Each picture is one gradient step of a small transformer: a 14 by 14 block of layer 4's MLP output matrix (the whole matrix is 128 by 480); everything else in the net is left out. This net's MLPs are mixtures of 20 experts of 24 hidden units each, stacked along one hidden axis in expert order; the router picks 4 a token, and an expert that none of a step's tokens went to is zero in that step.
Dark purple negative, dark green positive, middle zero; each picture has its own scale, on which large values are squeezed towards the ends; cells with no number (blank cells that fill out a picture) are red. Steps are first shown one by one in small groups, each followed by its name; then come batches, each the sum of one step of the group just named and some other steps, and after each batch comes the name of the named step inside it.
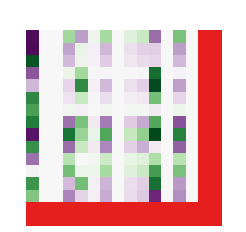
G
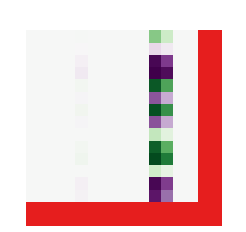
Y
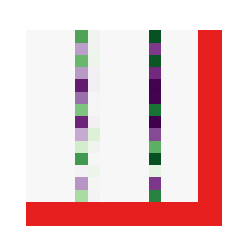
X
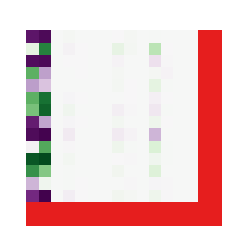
Y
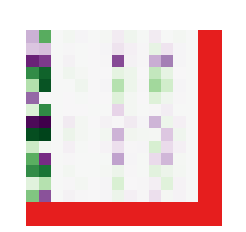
G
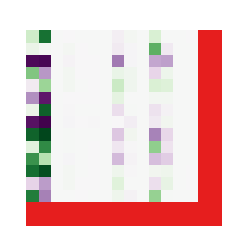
Y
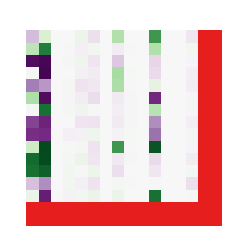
X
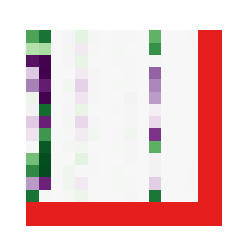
X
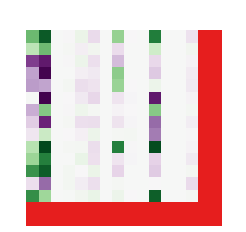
X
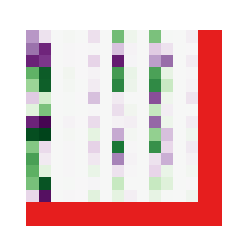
Y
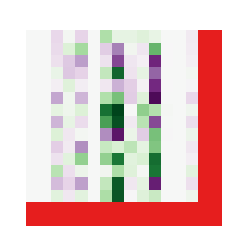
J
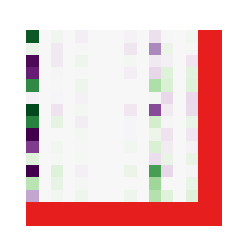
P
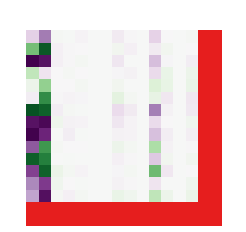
P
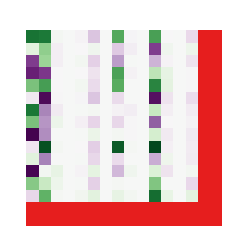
P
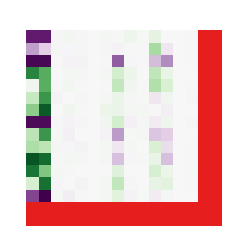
J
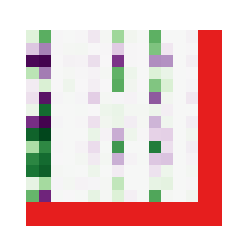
J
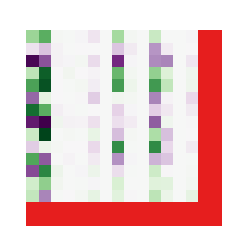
P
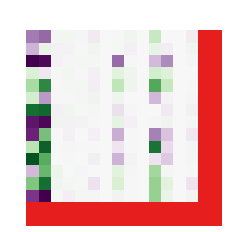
P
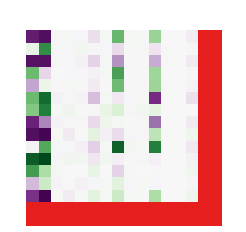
J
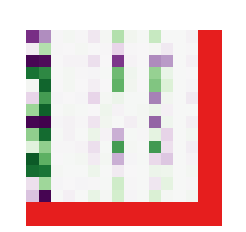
J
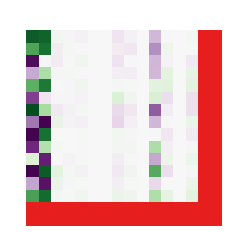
P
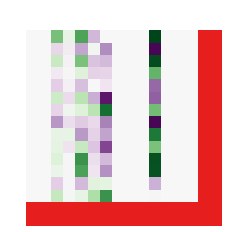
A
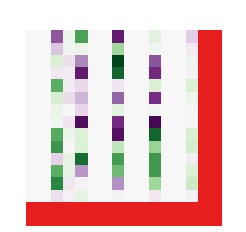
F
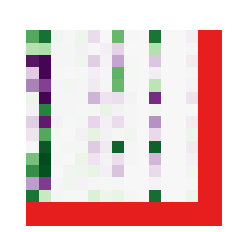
A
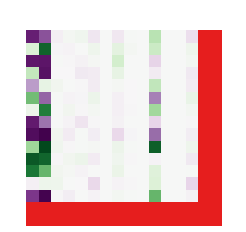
F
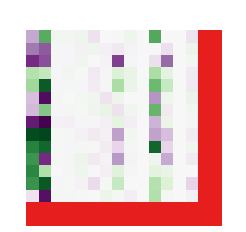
A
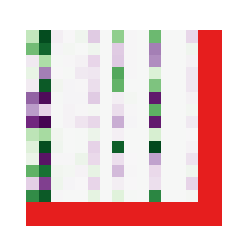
F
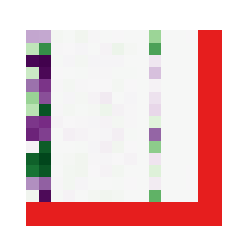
A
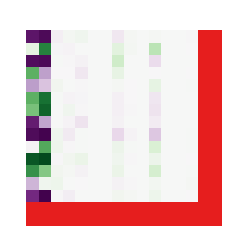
F
